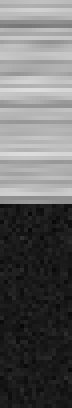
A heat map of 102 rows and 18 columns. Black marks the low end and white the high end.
The table splits into 2 rows of 1 panel. Panel 1,1: high, streaked across. Panel 2,1: very low, fine-grained, faint in contrast.
